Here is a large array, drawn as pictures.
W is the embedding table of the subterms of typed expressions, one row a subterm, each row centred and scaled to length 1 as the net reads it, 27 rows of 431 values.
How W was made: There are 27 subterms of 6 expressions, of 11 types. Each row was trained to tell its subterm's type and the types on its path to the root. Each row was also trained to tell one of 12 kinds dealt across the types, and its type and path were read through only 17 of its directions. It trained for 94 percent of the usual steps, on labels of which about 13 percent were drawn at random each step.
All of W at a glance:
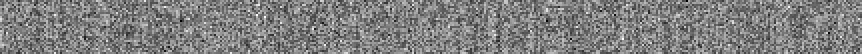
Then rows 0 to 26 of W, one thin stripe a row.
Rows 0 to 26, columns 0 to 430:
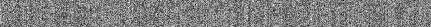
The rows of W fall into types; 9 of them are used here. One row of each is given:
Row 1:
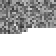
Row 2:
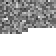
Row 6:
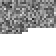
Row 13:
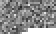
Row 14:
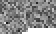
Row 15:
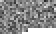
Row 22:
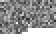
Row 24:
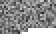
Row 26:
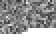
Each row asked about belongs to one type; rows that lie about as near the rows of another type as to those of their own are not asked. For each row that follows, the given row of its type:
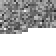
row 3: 13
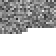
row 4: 1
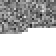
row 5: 1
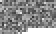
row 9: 15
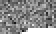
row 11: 26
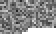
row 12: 24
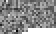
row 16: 6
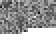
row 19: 1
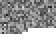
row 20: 26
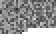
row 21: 6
